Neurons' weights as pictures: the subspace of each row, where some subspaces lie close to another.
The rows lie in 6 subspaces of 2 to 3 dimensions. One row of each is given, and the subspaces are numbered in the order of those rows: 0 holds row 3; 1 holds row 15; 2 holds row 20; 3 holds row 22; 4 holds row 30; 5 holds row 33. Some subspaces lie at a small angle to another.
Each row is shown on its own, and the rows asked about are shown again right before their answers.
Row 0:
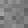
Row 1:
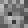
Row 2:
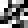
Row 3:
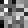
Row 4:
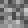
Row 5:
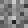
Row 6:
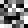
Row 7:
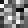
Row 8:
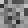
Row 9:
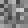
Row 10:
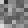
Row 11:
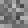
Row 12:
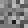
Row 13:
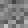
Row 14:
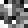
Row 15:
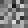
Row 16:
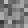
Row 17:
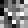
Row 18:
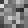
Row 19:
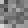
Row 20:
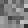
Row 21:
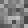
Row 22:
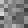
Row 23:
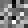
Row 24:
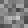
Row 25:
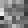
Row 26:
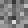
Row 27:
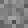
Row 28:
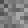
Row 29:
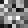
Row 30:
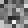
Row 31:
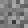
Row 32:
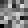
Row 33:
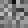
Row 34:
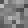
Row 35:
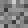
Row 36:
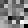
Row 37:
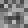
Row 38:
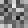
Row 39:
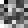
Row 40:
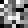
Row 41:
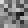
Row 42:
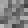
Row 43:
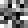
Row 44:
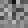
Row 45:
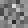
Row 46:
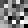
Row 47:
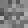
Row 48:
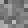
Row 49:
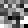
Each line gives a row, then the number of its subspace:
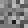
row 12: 1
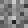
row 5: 4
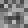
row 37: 3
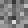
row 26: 4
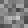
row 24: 1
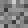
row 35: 0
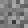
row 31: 1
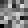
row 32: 2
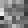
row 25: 3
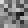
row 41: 3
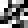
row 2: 2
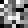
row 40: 5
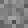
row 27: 4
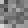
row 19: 0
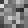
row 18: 5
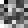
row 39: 0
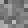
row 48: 0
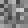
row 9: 5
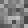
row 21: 1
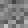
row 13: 0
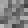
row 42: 2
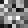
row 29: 4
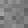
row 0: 3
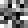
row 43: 2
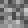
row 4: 5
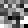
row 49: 2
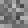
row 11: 1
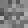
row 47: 3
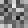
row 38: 4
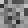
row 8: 5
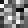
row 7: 5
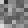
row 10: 0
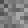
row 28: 3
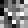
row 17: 3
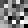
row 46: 2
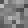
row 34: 5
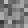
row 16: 0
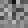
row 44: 5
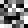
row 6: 1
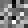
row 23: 4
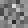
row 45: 2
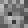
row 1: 3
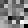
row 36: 2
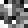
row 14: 0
